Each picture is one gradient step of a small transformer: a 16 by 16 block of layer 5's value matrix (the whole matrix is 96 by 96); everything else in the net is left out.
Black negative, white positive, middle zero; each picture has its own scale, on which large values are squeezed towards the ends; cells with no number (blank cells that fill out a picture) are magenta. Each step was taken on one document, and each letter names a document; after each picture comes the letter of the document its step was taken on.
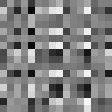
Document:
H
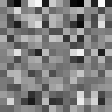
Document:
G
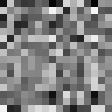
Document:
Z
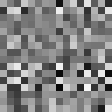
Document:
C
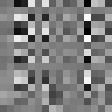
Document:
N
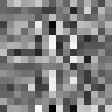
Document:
C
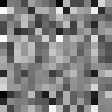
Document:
Z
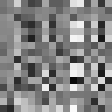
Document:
G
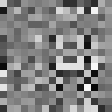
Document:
C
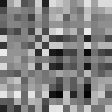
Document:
H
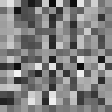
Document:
G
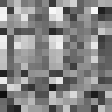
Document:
Z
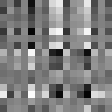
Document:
H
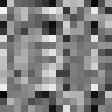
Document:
Z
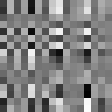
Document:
H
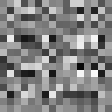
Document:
G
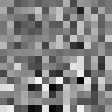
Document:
G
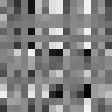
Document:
H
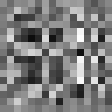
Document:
G
